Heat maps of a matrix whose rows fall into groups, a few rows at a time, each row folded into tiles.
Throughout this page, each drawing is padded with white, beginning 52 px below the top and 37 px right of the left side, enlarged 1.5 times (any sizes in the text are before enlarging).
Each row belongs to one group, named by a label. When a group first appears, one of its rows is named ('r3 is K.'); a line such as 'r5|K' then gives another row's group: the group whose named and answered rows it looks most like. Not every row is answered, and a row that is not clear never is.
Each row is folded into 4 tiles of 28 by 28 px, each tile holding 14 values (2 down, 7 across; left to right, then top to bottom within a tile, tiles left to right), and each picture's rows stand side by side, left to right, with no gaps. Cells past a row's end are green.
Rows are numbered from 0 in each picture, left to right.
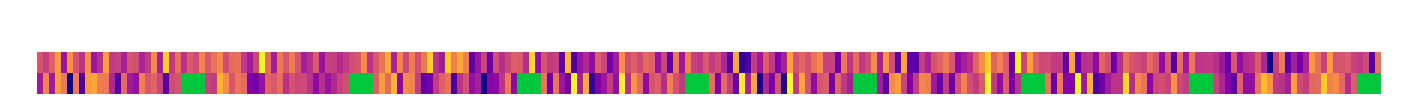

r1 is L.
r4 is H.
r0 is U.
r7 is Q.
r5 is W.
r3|H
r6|H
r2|L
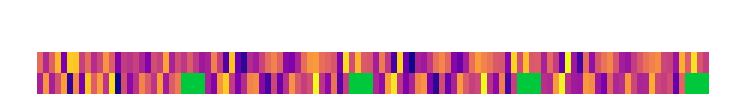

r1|W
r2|W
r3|W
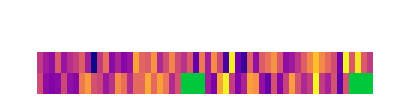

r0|Q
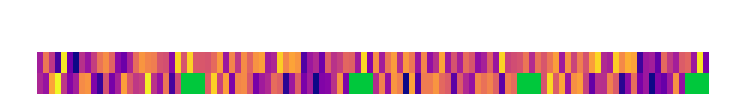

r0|W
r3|L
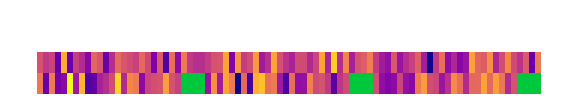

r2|Q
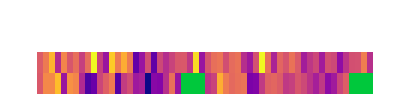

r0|L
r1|L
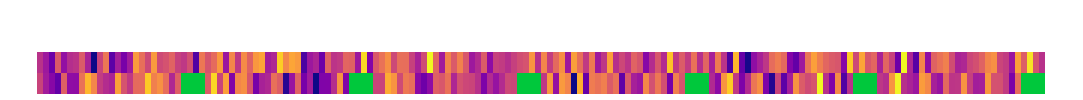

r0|Q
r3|U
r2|L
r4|W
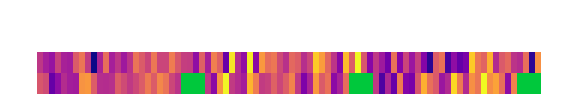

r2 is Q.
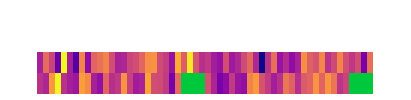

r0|W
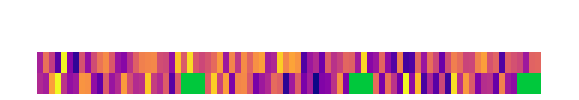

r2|H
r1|L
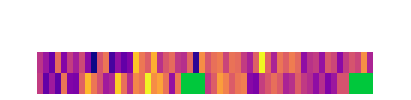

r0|Q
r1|L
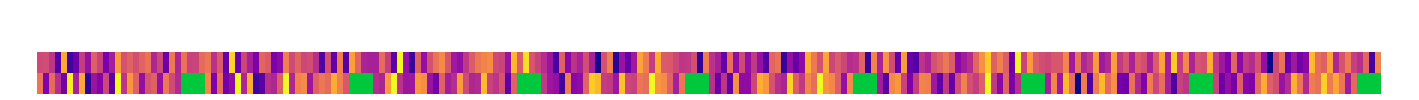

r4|Q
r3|Q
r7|Q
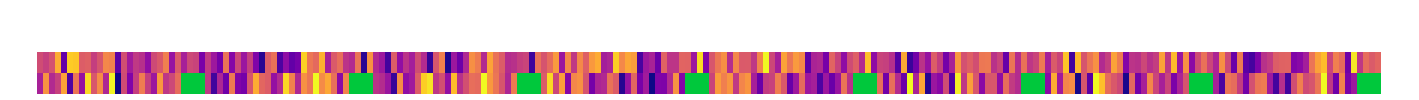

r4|L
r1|Q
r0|U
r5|H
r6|U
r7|W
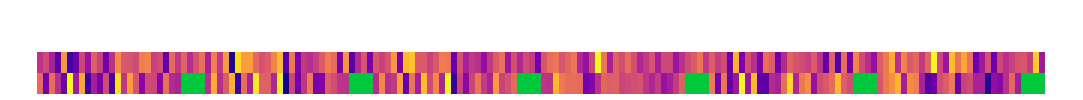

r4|H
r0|H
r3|L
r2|U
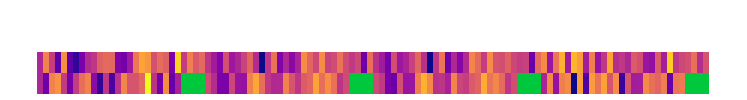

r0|W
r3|U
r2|Q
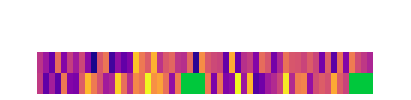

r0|Q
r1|H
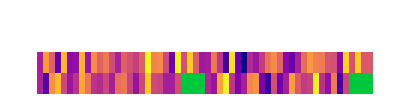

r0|W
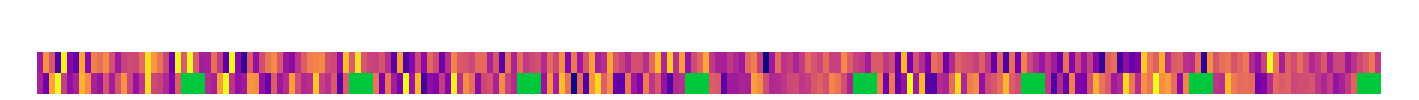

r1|W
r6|Q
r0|W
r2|H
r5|H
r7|L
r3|U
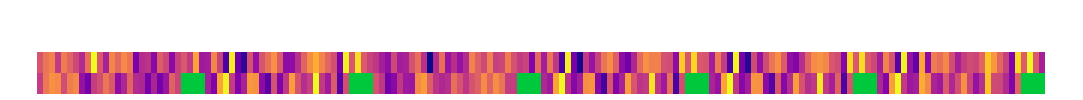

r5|W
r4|W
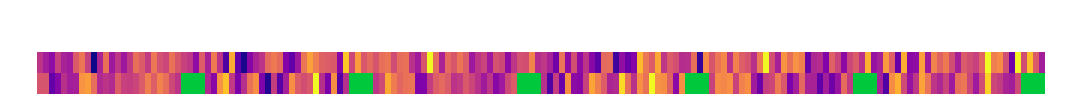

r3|Q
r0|Q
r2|L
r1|W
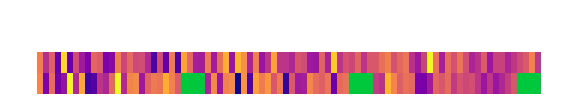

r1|U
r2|L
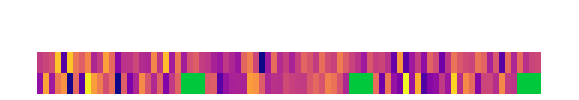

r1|Q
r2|H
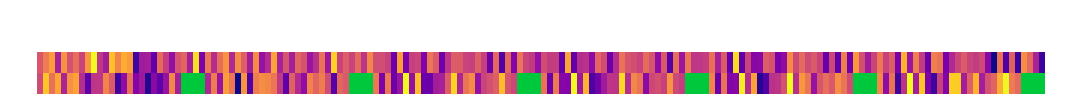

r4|H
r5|H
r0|L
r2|H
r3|H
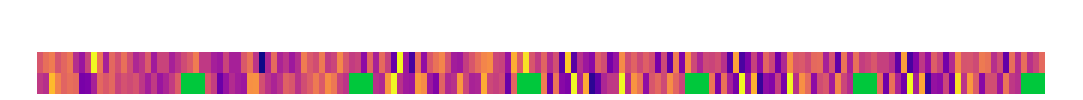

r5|H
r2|W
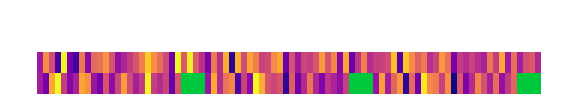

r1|U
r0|W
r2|U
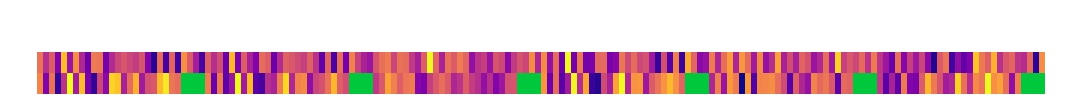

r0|H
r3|H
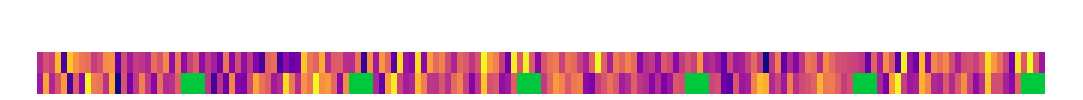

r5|W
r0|U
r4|Q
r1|Q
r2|W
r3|L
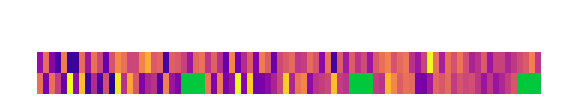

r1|H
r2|L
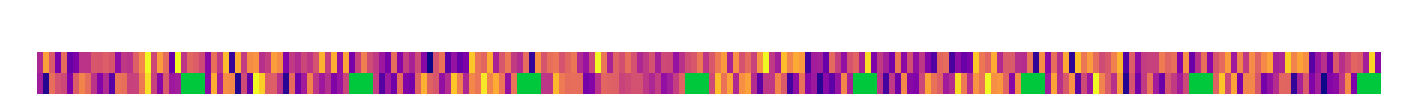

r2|Q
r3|L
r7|L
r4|L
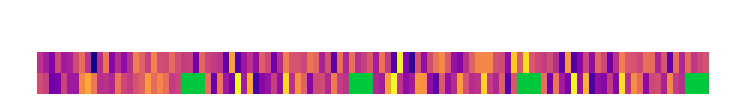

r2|W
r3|H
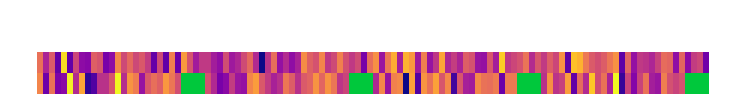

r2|U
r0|H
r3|U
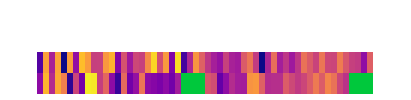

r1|Q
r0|U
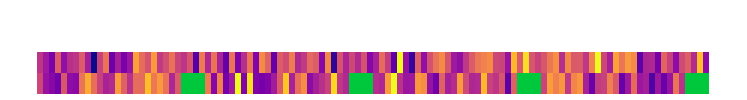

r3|L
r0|Q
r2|W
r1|H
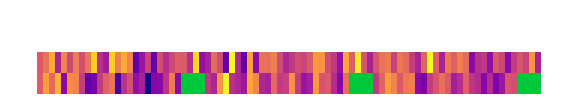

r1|W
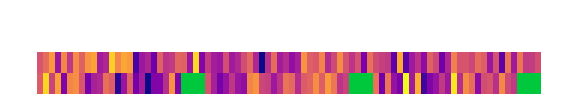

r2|H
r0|L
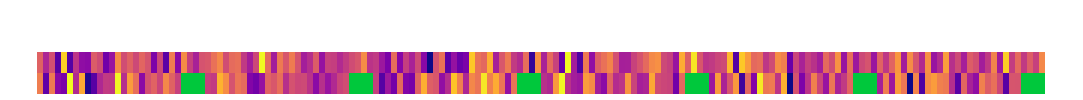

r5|U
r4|U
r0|H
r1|L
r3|W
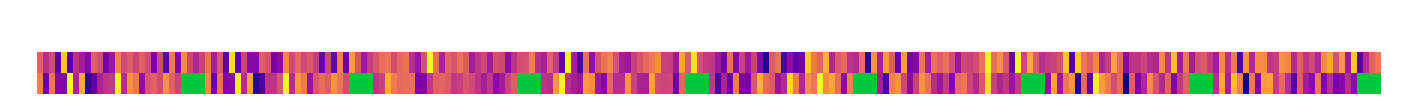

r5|W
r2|L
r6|U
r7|U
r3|W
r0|H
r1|H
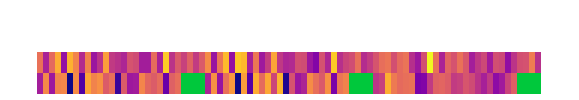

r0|U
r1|U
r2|L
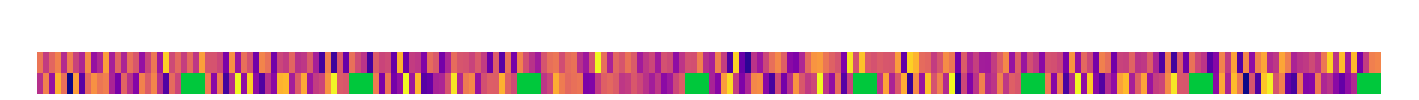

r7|U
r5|U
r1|H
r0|U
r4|W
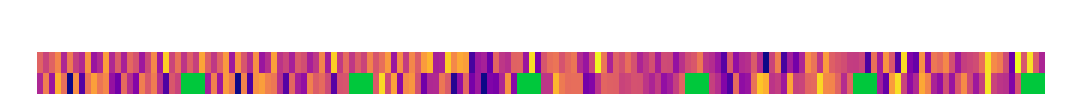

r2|L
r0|U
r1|U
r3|L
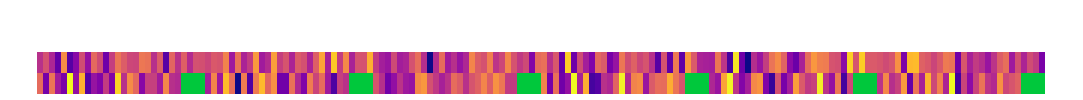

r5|U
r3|H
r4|W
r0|H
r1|U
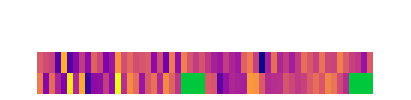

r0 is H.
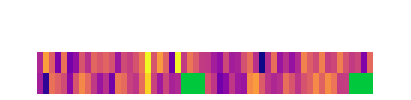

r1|Q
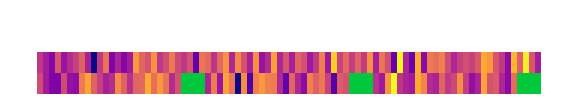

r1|U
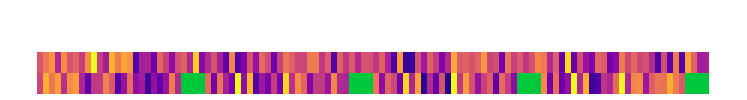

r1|H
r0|L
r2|H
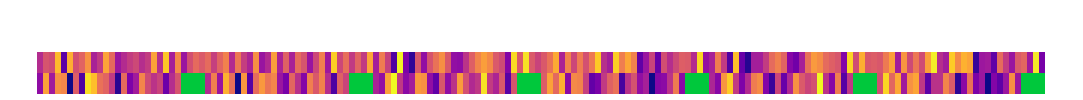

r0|U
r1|U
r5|L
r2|W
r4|W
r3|L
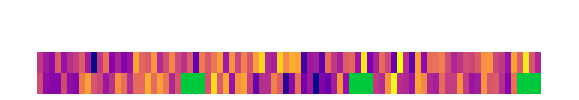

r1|L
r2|W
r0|Q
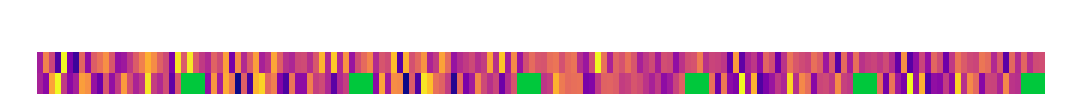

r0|W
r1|U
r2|U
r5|H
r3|L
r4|H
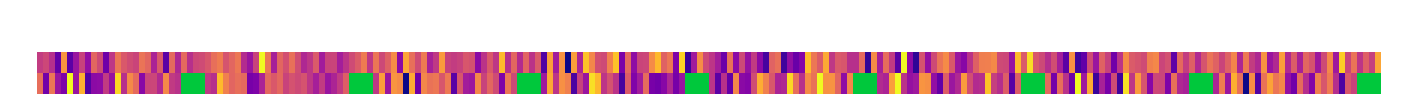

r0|H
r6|H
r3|U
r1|L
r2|U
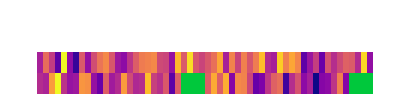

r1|L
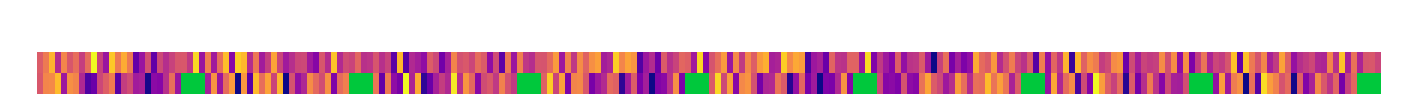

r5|Q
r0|L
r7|U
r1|U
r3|L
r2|H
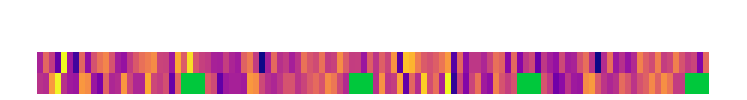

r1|Q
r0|W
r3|Q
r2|U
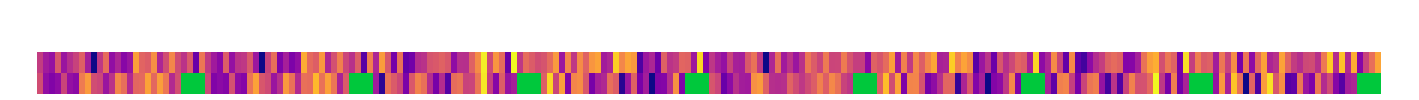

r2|W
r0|Q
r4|Q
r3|L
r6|W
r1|Q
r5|L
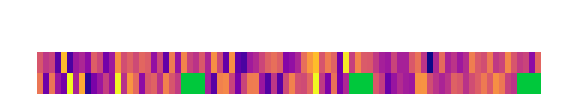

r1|W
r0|H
